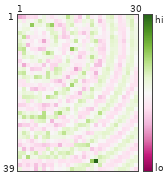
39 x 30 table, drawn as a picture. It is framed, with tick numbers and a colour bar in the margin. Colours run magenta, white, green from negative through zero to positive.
No row or column stands out. The right part is calmer, past a seam about 70% of the way across. The histogram is bell-shaped. There is no overall slope. Concentric rings centre on the top left. Neither half mirrors the other.
